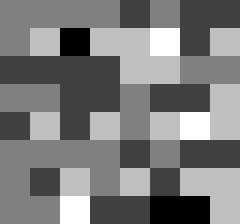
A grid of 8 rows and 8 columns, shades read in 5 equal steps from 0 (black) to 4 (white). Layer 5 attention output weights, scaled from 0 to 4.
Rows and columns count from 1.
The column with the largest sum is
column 8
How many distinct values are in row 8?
5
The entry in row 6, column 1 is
2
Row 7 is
2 1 3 2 3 1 3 3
